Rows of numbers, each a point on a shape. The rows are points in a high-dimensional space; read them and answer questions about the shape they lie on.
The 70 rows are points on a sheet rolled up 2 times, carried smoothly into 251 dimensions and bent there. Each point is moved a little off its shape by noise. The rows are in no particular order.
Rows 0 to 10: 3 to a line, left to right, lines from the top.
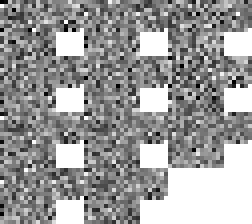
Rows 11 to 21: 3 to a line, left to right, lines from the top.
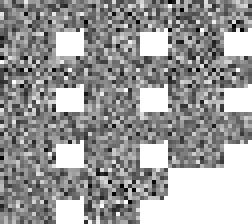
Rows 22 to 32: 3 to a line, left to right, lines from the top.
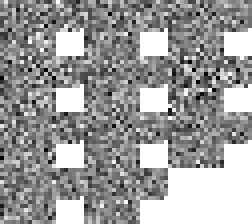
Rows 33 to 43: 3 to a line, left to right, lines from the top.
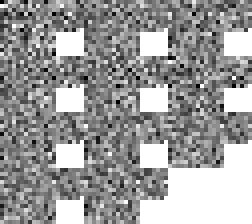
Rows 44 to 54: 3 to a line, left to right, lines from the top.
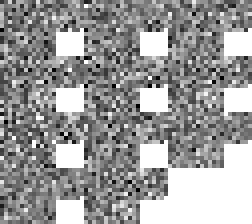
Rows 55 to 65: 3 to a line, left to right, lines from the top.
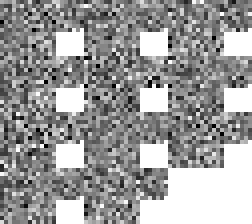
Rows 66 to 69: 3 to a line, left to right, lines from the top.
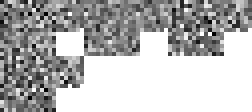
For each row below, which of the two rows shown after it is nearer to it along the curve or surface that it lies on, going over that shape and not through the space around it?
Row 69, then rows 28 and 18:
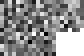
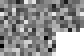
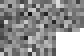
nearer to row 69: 28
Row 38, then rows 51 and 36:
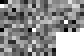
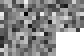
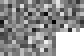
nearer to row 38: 36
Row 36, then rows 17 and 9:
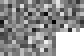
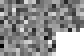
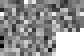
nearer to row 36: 17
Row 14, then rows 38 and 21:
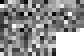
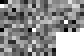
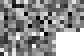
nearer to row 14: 38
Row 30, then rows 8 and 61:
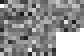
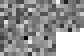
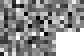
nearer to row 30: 8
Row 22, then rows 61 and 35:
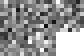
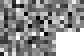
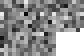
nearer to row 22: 35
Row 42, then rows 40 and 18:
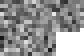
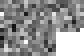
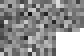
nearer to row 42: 40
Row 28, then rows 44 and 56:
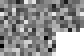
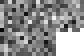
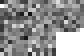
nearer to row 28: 44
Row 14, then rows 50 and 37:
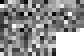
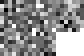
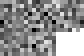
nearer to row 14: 37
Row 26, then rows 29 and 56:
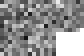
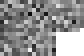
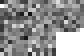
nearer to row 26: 56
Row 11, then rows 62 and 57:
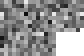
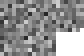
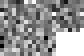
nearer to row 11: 57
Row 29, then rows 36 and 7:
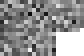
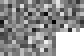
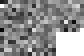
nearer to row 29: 7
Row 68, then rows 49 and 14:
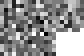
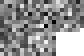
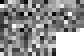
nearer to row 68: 14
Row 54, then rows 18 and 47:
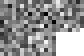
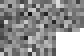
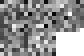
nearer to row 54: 47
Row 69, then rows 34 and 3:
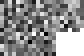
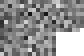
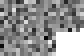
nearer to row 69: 3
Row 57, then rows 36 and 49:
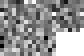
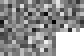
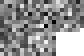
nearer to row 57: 36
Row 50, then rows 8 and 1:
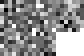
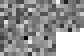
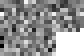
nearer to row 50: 1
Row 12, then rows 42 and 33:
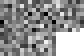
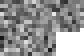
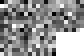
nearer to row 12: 33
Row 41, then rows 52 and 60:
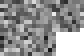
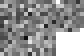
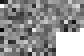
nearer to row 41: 52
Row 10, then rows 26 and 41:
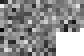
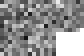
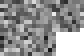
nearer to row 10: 26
